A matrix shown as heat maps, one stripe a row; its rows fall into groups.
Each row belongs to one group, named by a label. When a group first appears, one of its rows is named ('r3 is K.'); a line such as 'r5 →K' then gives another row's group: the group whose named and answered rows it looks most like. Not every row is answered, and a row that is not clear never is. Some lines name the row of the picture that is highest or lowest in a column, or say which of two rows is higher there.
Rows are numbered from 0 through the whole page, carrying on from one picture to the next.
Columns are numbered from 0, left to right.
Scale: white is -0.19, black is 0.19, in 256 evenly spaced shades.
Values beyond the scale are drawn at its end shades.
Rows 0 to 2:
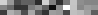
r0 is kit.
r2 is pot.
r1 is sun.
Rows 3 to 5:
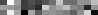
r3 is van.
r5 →pot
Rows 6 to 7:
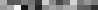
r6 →kit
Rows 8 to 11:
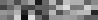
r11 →pot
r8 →kit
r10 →pot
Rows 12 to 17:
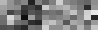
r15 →pot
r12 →van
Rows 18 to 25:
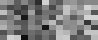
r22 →kit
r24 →sun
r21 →sun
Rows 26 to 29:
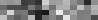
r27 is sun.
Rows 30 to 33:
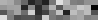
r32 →pot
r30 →van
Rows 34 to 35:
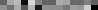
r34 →pot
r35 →pot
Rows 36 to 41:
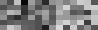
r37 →sun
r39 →sun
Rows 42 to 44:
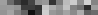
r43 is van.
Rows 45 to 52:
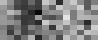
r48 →sun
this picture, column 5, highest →47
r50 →sun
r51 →sun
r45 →kit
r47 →van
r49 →van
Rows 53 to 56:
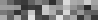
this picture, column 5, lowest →53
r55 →kit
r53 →sun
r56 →pot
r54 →van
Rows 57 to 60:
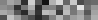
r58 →kit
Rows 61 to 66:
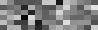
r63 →van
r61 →kit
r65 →kit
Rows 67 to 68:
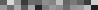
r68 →pot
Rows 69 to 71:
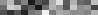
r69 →van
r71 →sun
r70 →pot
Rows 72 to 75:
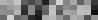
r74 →pot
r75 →van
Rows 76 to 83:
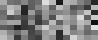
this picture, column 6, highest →80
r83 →kit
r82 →kit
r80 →pot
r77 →van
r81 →sun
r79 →sun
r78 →pot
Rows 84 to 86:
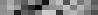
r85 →van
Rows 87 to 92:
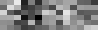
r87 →pot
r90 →van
